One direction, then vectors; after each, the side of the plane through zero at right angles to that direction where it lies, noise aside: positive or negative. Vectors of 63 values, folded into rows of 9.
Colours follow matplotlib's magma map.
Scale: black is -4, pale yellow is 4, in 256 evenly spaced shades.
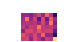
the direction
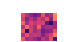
negative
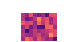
negative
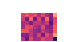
negative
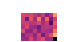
negative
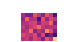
positive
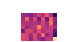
positive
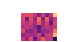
negative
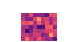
negative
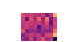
negative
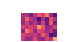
positive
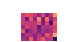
negative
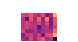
negative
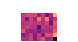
negative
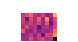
negative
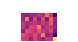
positive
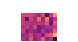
negative
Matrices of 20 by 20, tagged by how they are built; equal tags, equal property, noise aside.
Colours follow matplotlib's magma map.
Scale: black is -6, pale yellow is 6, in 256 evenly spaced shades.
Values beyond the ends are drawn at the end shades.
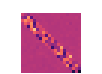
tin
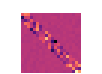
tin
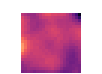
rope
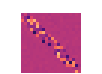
tin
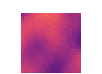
rope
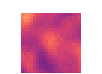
rope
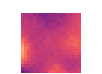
rope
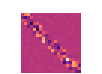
tin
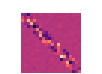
tin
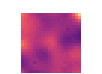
rope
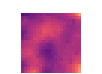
rope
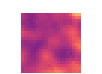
rope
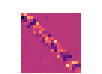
tin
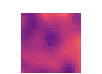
rope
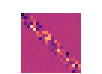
tin
